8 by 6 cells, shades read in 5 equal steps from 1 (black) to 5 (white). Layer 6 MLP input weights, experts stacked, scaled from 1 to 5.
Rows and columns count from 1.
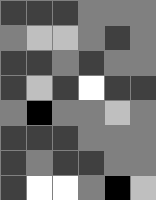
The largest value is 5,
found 3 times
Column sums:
18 23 23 24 21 24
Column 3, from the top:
2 4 3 2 3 2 2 5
